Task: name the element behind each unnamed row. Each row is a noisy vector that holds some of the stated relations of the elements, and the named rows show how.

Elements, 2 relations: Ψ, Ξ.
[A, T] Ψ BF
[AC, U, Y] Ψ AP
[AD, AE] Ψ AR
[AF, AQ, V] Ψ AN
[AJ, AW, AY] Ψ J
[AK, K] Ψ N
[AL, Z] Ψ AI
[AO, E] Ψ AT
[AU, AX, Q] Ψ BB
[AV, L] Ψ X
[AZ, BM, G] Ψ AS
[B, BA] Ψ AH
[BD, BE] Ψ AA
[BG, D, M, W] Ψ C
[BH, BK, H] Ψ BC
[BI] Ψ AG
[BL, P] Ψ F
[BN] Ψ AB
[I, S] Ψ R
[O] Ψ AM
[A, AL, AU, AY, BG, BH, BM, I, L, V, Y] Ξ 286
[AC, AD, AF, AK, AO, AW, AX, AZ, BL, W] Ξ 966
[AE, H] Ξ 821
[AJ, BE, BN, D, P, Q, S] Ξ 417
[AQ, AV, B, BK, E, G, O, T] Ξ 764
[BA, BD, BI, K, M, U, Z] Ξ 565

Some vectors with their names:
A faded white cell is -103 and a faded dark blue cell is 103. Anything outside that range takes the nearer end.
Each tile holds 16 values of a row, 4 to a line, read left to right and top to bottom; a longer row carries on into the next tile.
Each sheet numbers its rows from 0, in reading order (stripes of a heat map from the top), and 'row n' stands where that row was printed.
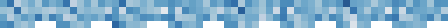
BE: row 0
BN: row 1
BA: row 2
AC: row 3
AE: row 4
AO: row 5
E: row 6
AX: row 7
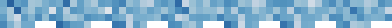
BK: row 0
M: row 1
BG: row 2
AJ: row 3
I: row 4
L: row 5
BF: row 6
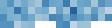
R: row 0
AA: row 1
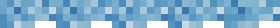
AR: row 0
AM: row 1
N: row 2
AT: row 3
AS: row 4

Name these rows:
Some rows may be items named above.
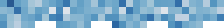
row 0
G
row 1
AF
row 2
BD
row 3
D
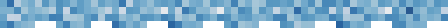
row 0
D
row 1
AC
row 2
K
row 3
U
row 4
F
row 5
BB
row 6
U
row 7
BC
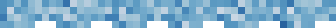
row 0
AD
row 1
P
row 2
AC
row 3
N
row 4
Q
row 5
V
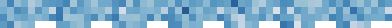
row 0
F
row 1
AW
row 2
AK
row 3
BC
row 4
O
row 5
AL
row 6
AH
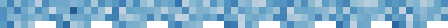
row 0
C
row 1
AP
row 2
W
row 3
D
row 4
BG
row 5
W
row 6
BM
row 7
BH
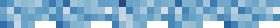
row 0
AU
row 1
BA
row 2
AQ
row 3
AN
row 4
U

